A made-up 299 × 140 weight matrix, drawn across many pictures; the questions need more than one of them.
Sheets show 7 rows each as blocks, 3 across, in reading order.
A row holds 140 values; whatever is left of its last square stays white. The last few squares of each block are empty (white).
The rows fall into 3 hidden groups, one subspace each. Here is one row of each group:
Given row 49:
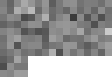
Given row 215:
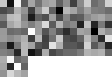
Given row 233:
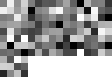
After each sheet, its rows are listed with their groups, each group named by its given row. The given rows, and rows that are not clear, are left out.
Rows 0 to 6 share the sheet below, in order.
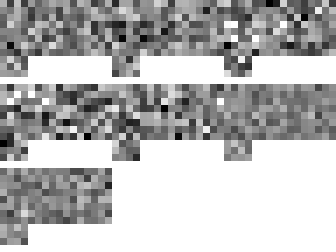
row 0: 215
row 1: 233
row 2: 233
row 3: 49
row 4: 49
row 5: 215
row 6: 233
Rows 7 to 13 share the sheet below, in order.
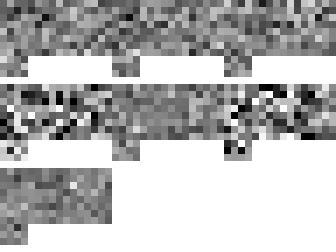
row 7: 49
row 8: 233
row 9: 215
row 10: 215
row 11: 233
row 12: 233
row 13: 49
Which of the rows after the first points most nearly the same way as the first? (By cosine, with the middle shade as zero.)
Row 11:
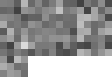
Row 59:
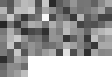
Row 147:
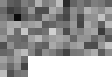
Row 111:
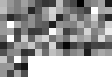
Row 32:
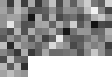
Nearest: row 111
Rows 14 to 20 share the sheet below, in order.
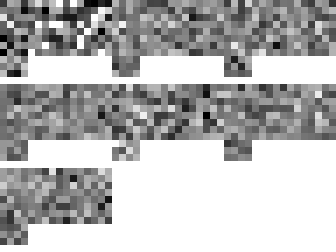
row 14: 215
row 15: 233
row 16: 215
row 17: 233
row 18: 215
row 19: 215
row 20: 49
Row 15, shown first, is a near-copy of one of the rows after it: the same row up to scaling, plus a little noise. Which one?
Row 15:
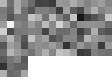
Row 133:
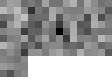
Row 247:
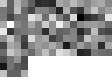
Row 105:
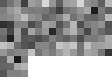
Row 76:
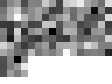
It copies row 247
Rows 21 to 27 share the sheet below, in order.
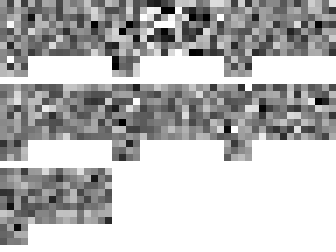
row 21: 215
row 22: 233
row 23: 215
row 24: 233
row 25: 233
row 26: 215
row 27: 233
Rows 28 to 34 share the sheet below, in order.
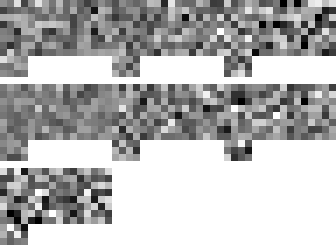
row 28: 215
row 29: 49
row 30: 215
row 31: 215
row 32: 215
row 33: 233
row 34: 215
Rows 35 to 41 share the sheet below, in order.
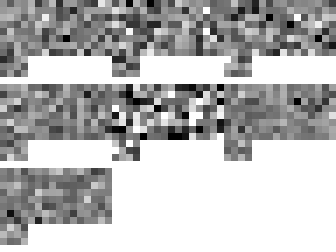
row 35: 49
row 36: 215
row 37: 49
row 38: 233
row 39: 233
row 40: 49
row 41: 215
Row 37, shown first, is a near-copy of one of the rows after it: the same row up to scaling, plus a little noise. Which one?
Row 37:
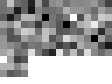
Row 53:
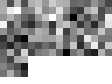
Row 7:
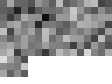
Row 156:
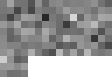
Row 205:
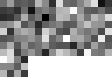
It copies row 156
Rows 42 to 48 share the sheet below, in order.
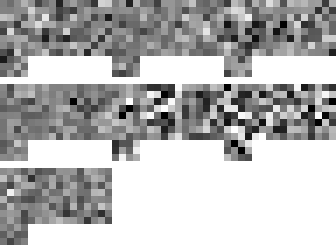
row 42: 49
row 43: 215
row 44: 233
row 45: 49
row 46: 233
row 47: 215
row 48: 233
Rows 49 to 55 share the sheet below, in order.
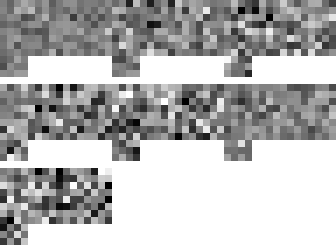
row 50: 215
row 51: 49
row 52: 215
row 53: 49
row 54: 233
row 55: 49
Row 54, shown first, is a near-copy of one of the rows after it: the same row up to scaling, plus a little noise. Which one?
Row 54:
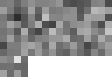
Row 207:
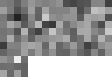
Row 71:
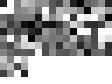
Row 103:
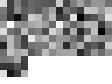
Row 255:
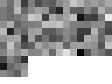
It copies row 207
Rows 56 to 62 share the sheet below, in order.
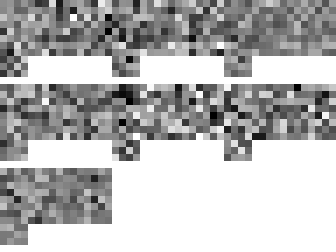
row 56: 49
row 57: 233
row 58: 233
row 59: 49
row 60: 233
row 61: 215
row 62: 215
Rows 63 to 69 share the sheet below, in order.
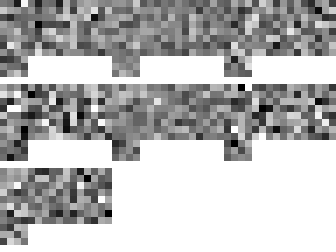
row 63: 215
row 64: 233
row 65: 215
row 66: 233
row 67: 49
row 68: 215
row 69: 233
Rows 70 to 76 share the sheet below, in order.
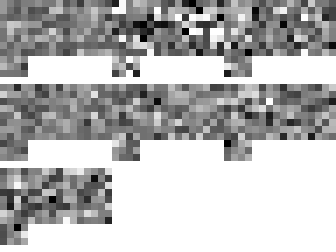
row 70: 233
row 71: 233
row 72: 233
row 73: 215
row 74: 49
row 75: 49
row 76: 233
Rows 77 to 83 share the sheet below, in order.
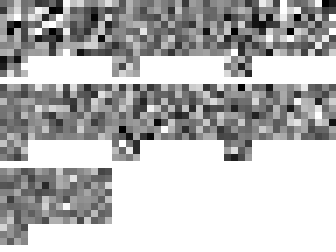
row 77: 233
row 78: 215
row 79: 49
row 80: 215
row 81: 215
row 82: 215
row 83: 49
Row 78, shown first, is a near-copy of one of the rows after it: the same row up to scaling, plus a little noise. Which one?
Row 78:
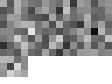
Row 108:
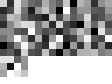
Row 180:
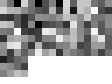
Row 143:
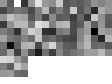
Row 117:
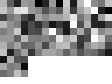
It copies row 108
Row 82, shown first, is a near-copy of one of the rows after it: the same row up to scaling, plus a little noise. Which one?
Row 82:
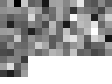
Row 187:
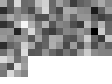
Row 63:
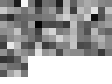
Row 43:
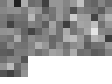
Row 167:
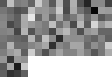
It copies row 43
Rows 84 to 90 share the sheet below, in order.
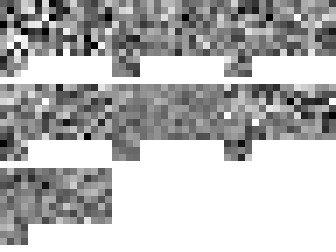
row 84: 49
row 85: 49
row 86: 49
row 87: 49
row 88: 49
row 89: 233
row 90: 49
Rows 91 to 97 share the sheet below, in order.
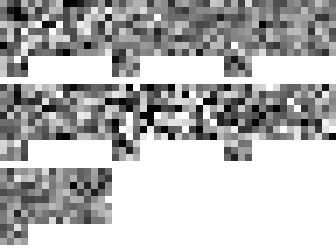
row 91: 233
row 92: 49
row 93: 215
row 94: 233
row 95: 215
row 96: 233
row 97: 49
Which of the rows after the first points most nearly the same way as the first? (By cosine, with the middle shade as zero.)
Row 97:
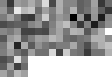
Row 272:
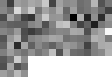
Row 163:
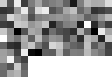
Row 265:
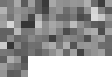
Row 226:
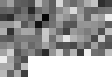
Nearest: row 272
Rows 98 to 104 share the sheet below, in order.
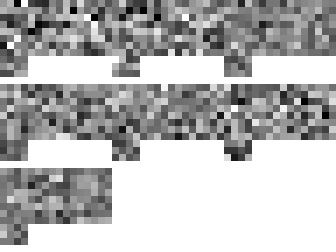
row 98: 215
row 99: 49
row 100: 215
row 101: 233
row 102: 49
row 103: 233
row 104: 233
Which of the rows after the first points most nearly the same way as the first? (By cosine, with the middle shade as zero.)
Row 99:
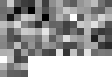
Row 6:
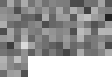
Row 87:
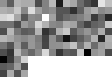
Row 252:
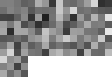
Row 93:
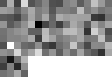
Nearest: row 252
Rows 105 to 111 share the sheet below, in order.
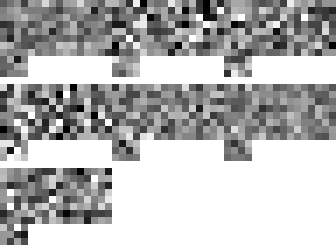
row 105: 233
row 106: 215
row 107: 233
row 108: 215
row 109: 215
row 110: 215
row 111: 233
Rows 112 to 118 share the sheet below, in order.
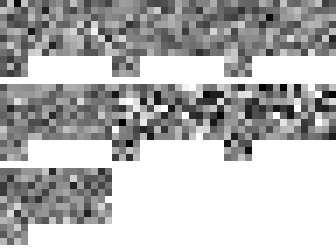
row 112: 215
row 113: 233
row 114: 49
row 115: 233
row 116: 233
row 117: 215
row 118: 49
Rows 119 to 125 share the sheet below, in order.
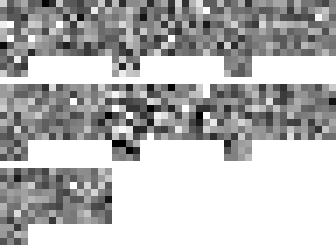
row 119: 233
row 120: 215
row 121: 215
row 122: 49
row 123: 215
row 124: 49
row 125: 49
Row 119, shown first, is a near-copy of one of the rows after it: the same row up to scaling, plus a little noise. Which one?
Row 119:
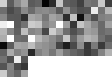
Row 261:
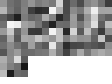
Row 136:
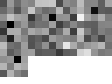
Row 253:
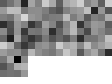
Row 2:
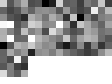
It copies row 2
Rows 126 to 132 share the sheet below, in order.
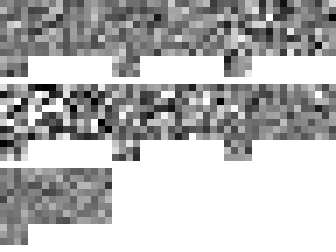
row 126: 233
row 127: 49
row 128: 49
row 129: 233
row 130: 233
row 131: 215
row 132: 233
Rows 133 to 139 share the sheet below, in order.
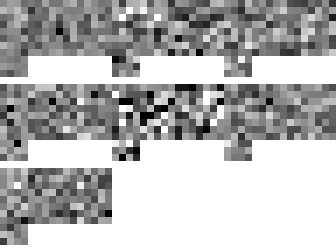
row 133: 233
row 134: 49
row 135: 233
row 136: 233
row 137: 233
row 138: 49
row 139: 233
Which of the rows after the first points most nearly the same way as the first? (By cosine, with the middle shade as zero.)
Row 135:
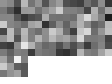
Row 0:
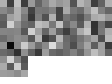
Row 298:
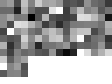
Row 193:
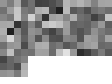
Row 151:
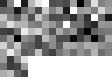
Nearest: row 298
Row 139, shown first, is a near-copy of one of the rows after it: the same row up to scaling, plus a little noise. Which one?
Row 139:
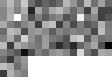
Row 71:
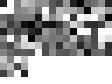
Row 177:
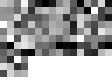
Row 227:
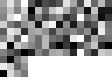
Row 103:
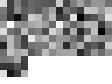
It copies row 227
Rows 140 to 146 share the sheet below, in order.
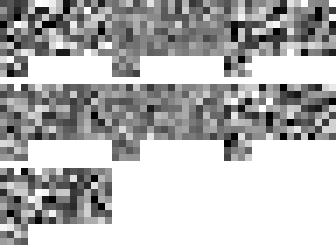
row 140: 233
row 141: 215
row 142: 233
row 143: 215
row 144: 215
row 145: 49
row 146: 215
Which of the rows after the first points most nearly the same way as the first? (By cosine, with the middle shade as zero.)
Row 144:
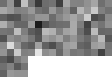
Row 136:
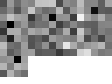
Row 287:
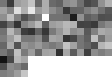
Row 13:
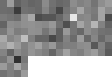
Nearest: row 287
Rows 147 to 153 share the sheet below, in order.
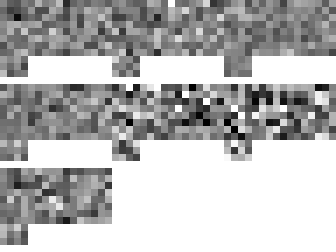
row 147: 233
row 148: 49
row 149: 233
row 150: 233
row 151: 215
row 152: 215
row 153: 233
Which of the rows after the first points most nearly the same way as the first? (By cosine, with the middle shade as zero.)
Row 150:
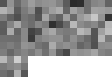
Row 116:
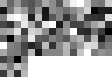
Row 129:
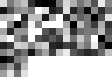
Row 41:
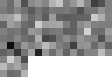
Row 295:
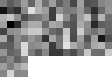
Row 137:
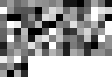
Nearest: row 137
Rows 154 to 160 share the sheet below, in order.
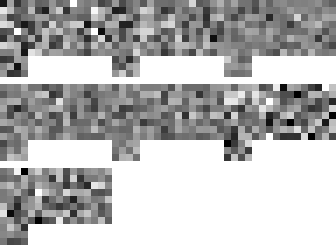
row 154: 215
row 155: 233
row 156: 49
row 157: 233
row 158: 233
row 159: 49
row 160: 215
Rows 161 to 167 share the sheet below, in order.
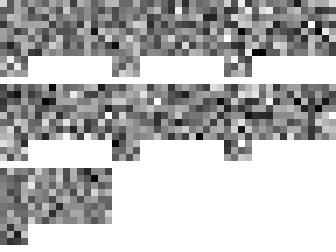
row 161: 215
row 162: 215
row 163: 215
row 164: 49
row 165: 49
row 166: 49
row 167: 215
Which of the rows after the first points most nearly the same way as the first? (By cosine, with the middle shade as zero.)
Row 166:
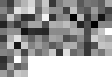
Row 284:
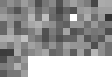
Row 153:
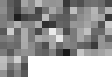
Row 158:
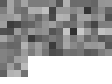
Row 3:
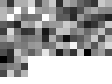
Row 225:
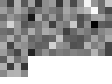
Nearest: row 3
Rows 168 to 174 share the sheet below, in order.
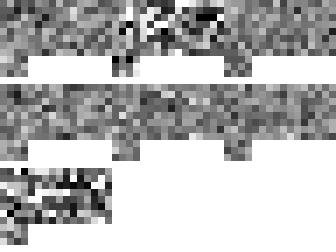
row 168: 49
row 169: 233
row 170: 49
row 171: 233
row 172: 233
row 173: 233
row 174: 215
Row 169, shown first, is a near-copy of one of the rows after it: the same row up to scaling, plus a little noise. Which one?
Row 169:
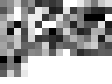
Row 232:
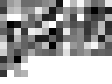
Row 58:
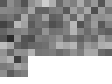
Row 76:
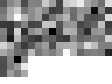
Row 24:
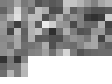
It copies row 24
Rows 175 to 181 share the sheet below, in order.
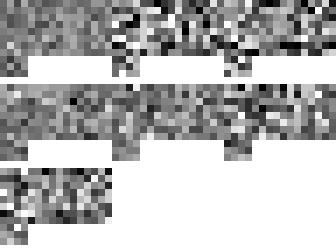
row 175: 215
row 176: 233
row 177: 233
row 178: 49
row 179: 215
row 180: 215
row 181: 233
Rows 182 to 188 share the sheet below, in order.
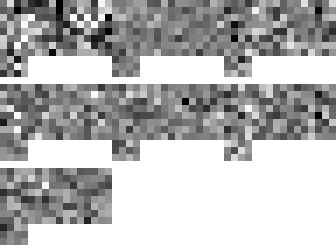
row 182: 49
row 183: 49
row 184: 233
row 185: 215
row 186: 49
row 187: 215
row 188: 49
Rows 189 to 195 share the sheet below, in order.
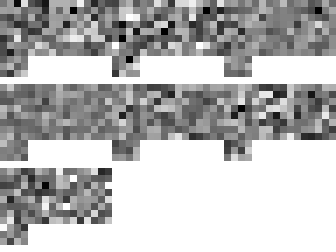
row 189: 215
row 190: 233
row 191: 215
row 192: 49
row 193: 233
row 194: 233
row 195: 49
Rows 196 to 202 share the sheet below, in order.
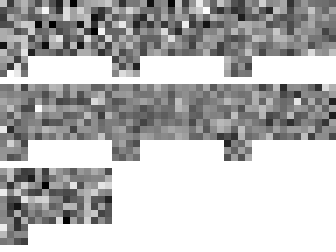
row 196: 215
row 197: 215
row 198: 233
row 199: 215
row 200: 233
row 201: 49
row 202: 49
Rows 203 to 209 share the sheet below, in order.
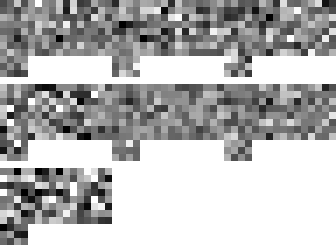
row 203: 215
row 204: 233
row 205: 49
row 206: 233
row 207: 233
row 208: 49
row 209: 215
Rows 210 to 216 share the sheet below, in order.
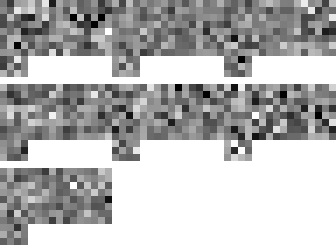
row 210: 49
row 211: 215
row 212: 233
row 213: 233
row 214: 215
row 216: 49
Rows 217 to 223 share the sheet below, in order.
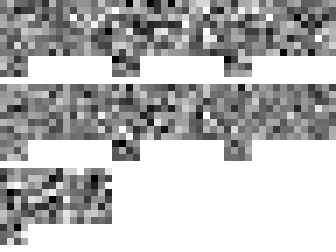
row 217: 49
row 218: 215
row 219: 49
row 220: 233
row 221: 215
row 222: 215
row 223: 233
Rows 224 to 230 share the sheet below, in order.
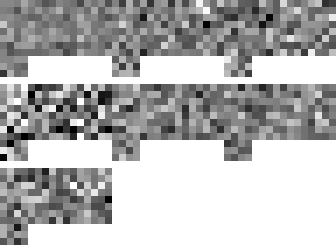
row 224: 233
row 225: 215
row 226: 49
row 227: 233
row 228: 233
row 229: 215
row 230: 49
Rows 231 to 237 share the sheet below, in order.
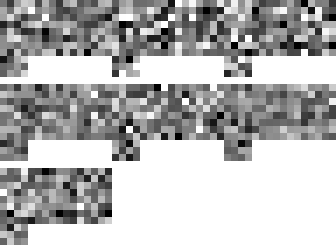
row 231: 49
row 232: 233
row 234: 215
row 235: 49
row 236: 233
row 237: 233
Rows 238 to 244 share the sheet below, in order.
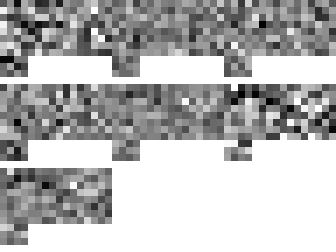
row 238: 215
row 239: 233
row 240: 215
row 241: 215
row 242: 49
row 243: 49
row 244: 49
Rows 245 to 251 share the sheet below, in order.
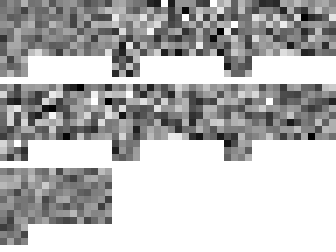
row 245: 215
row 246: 49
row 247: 233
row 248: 233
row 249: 233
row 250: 49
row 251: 49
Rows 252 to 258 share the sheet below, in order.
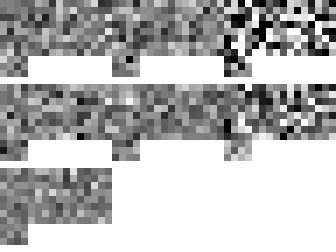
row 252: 49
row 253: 233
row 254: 215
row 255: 233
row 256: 233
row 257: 215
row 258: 215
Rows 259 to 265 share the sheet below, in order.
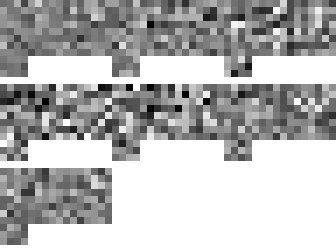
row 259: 215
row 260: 215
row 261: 233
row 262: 49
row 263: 215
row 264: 49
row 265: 215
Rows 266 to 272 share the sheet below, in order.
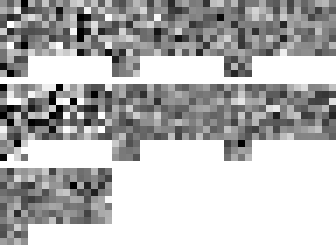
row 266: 233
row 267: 49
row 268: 215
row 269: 233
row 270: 49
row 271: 233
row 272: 49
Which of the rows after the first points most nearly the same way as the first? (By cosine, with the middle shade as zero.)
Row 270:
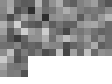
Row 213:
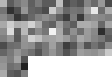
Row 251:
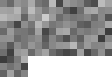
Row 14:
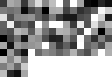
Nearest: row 213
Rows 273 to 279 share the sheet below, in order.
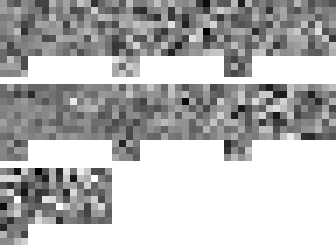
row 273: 215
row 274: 215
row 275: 215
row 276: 49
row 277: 49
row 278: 233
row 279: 215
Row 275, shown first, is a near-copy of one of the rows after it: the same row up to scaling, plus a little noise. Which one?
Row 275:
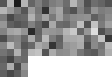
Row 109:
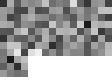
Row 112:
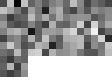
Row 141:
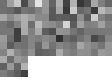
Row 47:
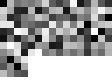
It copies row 112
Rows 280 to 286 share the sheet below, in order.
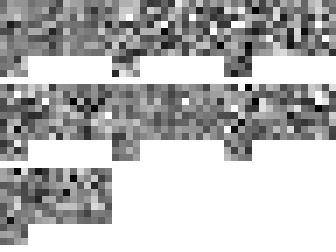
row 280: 233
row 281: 233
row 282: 233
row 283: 49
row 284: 49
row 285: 215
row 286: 215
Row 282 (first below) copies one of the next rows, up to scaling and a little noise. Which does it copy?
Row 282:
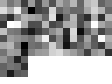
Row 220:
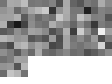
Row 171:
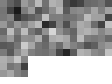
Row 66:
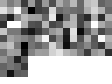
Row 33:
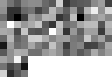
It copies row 66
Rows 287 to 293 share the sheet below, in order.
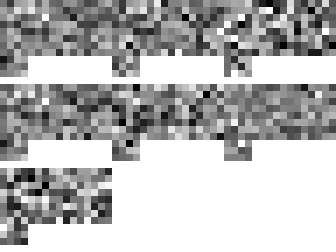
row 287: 49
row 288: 49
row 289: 233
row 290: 49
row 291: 233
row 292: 233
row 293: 49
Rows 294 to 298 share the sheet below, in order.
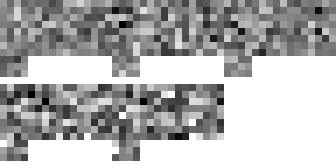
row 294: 233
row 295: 233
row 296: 215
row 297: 49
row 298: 233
